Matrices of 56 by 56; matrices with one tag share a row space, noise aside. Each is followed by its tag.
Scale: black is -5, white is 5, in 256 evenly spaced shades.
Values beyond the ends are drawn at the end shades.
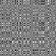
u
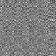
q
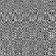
q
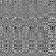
q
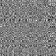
q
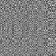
q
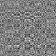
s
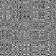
u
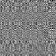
q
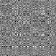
u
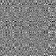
q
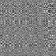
q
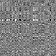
u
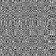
q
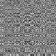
s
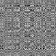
s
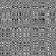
u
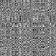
u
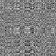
s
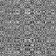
s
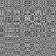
s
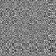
q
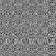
q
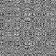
s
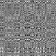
s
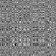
u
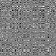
u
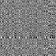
q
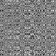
s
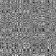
u
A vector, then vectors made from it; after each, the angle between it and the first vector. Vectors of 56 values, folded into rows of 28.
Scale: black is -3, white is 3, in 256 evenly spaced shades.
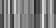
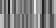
nearly opposite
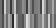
partly aligned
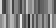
orthogonal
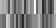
partly opposed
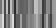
nearly opposite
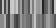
partly opposed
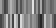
orthogonal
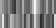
partly opposed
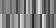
orthogonal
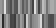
orthogonal
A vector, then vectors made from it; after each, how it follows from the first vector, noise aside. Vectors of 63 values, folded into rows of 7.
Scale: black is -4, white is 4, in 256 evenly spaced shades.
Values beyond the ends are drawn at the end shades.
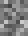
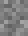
shrunk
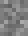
shrunk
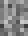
sign-scrambled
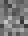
sign-scrambled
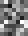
scaled up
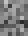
sign-scrambled
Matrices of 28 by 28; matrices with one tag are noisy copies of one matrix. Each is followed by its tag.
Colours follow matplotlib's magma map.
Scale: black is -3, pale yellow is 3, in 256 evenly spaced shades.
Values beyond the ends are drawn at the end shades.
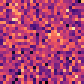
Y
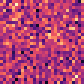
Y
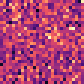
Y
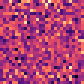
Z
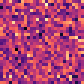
Z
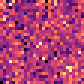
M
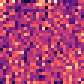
M
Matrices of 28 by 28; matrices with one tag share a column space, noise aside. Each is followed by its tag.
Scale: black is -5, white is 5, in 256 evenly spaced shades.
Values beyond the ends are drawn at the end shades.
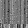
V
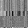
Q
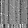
V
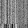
V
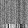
V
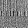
Q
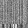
V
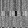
Q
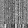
V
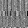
Q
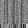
V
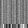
V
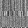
Q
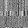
Q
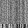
V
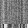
V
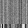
V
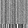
V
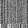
V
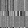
Q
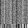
V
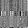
Q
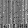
V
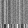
V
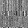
Q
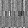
Q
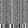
V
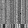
V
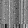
V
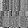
Q
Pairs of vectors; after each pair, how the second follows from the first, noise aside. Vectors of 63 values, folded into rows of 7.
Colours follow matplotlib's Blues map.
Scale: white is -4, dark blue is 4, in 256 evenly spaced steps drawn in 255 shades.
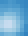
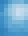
reversed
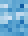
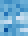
reversed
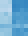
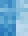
reversed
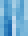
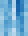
reversed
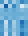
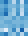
reversed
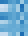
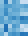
reversed
